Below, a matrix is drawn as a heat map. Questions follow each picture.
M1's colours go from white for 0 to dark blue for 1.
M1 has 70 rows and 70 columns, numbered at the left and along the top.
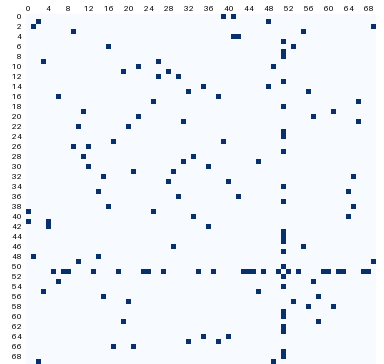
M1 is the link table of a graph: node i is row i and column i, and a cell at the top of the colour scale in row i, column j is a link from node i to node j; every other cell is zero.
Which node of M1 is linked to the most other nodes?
node 51
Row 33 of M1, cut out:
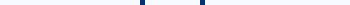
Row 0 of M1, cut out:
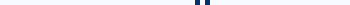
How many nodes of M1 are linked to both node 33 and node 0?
0
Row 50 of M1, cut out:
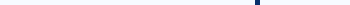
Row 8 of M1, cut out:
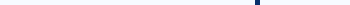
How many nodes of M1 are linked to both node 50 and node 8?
1
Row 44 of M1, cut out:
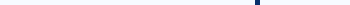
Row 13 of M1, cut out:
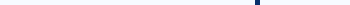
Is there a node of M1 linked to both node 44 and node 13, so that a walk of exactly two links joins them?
yes
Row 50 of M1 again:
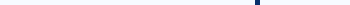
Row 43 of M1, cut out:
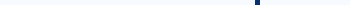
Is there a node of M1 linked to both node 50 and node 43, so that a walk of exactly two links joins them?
yes
